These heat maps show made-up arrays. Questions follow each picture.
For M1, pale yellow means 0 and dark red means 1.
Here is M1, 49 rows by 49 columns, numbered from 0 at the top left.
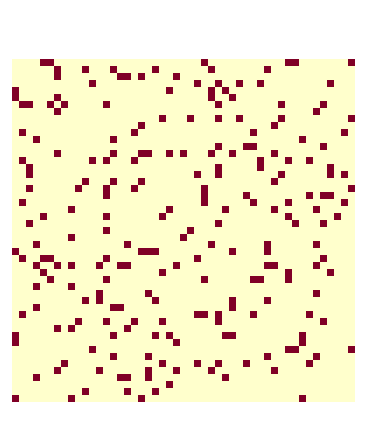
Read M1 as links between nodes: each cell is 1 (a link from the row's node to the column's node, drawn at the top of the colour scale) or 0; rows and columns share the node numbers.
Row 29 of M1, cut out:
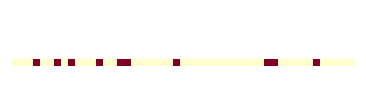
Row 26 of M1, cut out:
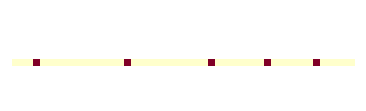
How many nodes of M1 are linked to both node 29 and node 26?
4
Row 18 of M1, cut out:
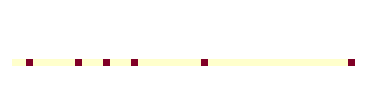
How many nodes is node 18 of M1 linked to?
6
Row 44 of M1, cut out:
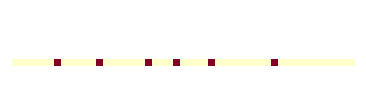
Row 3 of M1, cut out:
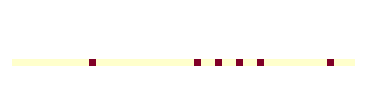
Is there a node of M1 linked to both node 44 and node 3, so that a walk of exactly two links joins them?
no
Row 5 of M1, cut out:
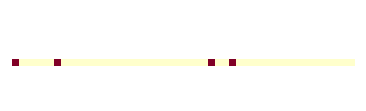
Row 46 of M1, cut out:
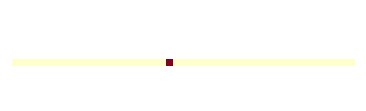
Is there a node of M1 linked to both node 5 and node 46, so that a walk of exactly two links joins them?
no
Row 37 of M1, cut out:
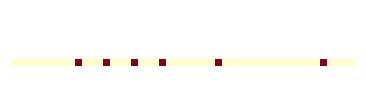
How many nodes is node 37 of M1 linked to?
6
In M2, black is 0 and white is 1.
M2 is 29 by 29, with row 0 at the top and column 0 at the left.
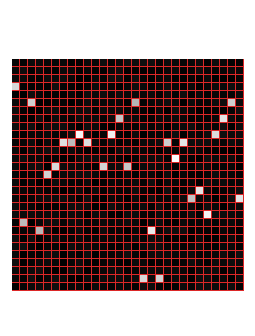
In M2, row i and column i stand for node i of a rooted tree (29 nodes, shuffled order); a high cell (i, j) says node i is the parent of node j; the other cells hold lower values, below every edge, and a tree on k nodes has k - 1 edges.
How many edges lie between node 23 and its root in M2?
6
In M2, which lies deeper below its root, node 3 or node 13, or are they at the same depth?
the same depth
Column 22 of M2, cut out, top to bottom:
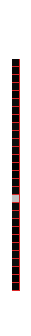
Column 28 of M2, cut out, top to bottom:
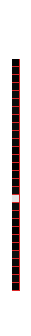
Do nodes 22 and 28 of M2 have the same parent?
yes
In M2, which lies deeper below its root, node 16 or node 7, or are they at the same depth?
node 16
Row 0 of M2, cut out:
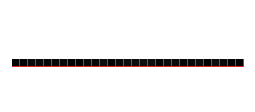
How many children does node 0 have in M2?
0
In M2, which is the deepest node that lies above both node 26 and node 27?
7
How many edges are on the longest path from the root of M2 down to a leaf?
6
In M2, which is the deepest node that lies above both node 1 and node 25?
9
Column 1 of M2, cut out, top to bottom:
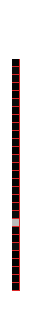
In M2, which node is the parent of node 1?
20
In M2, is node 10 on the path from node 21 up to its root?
yes
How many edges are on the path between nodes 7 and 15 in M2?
3
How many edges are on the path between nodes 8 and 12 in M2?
2
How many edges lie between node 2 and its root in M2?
4
